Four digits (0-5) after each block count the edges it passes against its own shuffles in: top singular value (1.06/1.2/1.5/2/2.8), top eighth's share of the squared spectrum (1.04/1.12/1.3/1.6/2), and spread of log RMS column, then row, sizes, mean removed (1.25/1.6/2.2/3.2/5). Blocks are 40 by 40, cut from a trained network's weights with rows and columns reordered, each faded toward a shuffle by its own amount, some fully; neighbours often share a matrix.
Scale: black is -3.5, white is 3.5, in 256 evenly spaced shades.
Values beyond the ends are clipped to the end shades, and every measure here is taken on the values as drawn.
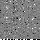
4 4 0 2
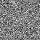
2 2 0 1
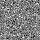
0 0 0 0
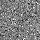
0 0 0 0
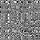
3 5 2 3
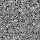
1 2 0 0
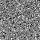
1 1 0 0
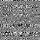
3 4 1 3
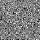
2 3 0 2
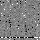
3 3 0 1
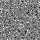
0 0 0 0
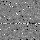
2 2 0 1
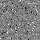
0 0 0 0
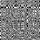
3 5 2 2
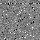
2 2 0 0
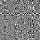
3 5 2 2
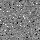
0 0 0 0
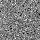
0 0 0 0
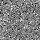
0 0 0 0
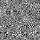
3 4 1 2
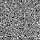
2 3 0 1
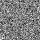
1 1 0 0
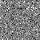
1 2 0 1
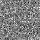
2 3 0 1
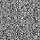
3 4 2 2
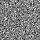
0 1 0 0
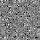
2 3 1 1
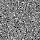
0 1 0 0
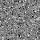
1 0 0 0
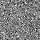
0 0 0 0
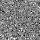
2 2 0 2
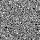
1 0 0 0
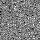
1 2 0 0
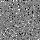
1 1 0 0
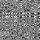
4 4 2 3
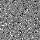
2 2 0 0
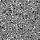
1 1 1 0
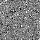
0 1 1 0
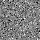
0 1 0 0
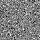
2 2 0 1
